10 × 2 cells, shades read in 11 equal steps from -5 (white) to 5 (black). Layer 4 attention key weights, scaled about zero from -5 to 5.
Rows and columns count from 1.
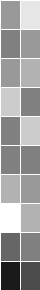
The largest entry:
4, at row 10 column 1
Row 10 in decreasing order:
4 2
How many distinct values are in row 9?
2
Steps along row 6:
same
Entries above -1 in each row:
0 1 0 1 1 2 0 0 2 2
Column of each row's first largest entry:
1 1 1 2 1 1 2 2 1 1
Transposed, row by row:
-1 0 -1 -3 0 0 -2 -5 1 4 / -4 -1 -2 0 -3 0 -1 -2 0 2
